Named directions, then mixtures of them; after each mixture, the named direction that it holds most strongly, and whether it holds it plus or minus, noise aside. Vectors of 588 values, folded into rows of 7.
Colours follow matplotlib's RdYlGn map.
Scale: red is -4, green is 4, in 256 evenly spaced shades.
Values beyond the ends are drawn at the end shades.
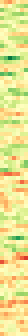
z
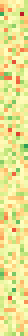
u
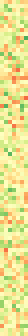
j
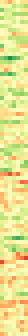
z, plus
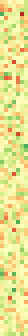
u, plus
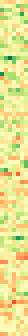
z, plus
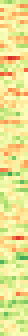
z, minus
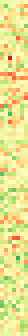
j, plus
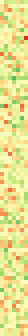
j, minus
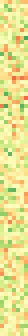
j, plus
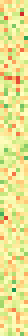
u, plus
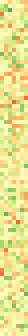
j, plus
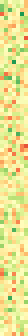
u, minus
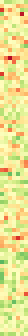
z, minus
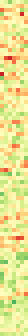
z, minus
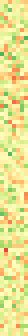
j, plus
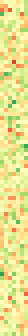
u, plus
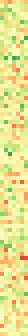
j, plus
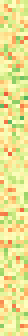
j, minus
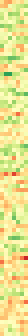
z, plus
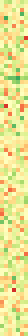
j, minus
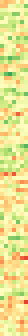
z, plus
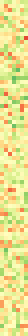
j, minus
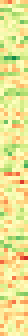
z, plus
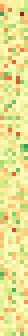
u, plus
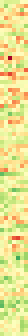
z, minus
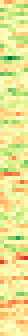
z, plus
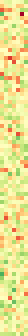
u, plus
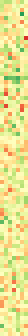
j, minus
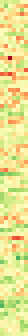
z, minus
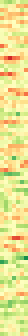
z, minus
